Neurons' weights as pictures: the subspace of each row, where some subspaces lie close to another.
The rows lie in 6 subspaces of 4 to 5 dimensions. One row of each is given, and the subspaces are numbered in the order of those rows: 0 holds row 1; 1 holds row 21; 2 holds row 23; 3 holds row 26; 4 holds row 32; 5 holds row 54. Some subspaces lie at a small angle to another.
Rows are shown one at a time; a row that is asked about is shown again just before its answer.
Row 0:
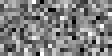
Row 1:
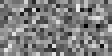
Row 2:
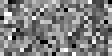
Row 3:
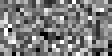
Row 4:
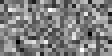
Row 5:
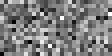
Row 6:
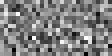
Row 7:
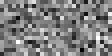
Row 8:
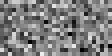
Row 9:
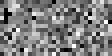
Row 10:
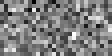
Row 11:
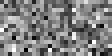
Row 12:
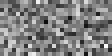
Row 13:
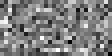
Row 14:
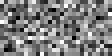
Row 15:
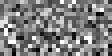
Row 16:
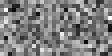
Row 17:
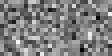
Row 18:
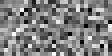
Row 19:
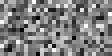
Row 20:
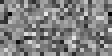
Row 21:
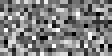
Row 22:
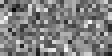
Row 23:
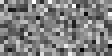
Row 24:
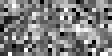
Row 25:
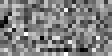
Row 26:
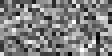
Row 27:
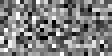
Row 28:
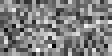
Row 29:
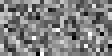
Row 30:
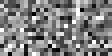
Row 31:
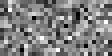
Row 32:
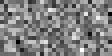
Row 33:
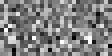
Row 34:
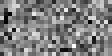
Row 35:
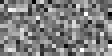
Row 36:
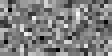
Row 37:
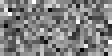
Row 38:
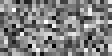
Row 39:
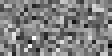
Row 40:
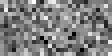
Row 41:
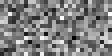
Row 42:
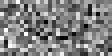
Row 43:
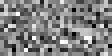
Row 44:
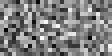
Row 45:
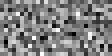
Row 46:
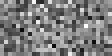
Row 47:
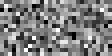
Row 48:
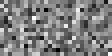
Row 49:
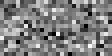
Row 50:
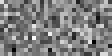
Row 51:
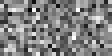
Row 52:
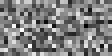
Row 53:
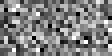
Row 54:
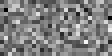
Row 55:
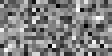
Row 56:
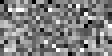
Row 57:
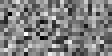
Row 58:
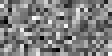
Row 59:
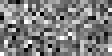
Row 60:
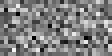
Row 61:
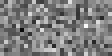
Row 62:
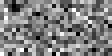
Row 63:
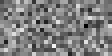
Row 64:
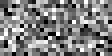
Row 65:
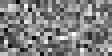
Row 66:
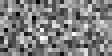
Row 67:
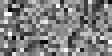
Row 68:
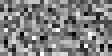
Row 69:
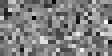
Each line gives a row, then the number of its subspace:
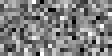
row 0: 1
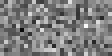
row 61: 2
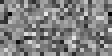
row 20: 3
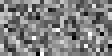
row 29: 1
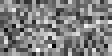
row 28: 2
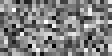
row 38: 2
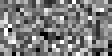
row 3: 5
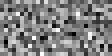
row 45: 1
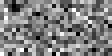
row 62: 5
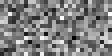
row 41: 3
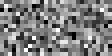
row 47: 0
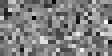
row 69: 4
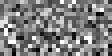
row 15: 5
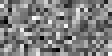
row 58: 1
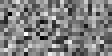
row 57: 3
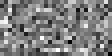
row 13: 1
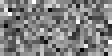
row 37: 1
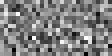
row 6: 5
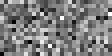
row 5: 3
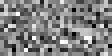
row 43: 5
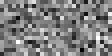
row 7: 3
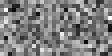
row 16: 5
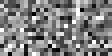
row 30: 0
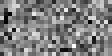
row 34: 4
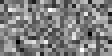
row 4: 4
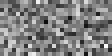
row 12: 0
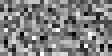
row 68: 1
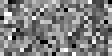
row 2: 3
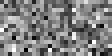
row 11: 5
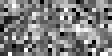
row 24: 5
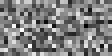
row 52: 2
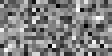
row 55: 0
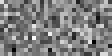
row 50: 5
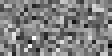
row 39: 0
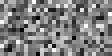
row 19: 1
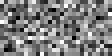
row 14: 4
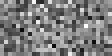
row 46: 2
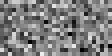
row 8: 2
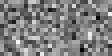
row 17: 4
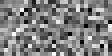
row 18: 0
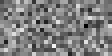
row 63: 2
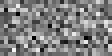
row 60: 5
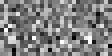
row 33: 5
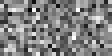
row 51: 0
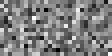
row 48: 0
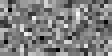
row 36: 1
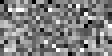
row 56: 2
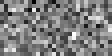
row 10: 0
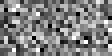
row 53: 5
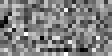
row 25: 4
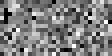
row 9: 4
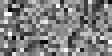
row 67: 3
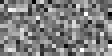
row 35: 2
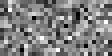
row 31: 1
